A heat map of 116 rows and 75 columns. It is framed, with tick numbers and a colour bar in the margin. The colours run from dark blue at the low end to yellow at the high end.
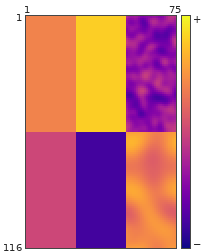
The table splits into 2 rows of 3 panels. Panel 1,1: high, flat. Panel 1,2: very high, flat. Panel 1,3: low, blotchy. Panel 2,1: middling, flat. Panel 2,2: very low, flat. Panel 2,3: high, smooth.
